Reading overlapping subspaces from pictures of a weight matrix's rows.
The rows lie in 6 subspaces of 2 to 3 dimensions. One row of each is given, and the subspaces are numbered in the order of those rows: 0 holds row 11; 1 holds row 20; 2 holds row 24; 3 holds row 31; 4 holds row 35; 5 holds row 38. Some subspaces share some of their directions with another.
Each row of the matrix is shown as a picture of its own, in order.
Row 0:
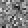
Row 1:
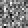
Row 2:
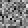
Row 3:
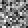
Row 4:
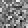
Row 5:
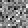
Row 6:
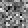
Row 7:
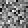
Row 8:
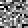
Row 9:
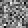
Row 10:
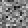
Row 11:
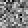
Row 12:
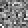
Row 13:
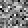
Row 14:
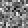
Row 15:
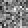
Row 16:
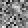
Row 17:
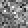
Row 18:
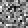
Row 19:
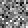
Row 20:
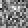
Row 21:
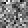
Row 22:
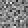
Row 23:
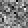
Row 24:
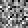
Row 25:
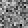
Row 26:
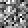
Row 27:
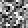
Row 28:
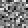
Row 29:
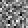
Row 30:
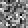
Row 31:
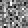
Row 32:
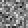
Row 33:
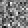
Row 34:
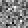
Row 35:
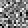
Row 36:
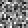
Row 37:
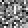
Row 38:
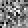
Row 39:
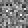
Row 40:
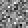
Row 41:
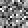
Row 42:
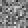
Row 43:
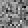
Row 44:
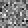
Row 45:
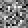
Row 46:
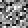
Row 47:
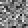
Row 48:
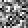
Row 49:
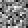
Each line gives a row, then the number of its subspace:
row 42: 2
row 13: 2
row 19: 3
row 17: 1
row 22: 5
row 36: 4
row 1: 3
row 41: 2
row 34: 2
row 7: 5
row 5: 1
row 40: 4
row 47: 0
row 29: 5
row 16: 0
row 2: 1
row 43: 4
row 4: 5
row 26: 0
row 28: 0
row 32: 1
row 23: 1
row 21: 0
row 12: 4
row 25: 4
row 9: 3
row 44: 4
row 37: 3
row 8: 0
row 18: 2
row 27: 1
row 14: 5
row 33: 3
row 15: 3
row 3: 3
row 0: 0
